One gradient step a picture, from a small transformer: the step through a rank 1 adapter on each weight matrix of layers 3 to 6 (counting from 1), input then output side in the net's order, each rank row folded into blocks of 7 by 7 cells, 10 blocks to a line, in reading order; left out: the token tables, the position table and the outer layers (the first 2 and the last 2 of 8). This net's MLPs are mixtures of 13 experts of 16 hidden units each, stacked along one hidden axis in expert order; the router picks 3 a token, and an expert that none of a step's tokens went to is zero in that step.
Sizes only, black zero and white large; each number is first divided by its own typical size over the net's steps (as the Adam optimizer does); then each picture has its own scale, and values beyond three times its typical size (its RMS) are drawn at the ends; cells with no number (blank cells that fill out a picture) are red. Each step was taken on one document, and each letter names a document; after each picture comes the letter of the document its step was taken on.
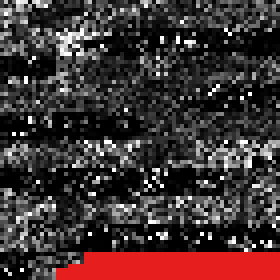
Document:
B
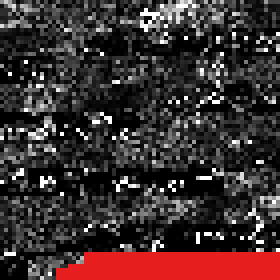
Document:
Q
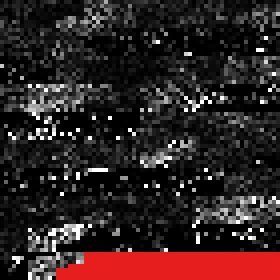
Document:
Q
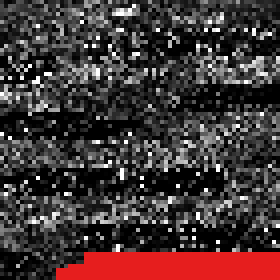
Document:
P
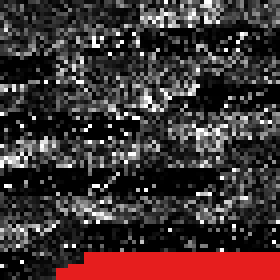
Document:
P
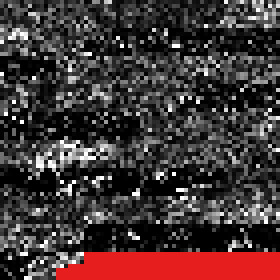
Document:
B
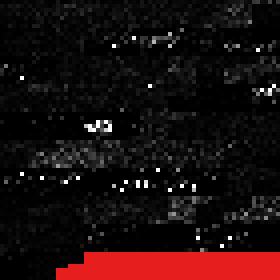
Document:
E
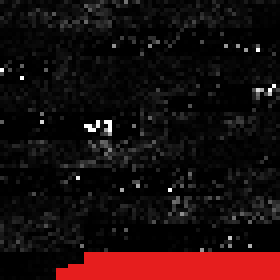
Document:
E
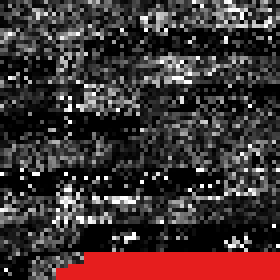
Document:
B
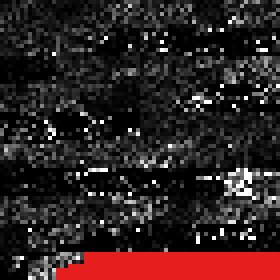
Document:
Q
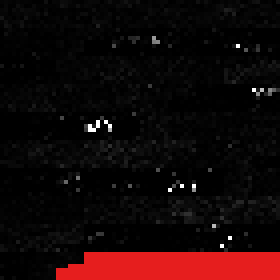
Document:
E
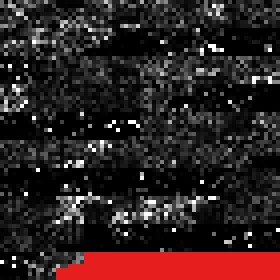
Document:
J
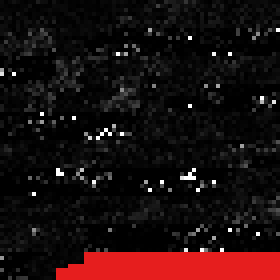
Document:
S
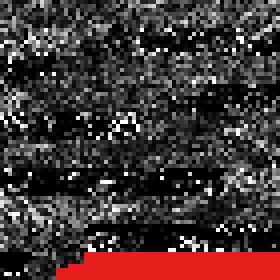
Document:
P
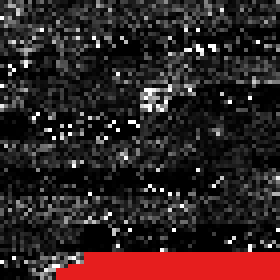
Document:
J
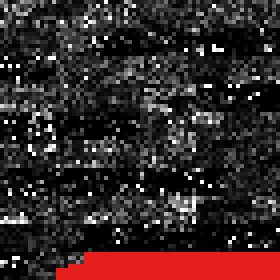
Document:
J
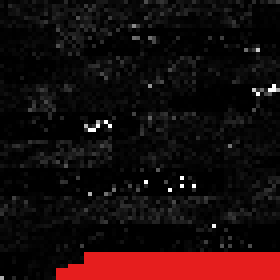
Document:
E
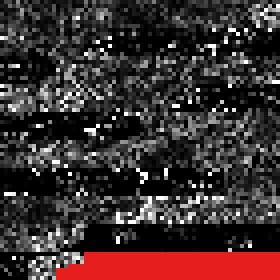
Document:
B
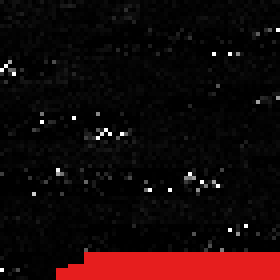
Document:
S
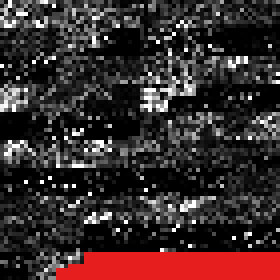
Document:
J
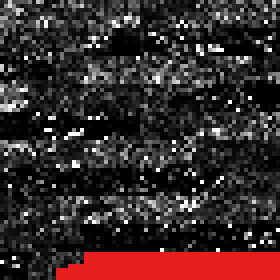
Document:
J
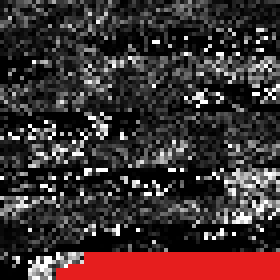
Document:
Q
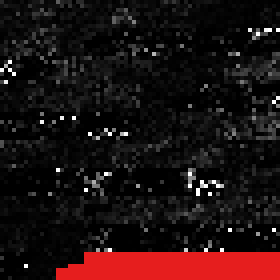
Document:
S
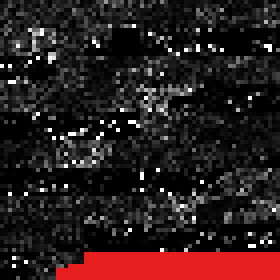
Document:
J
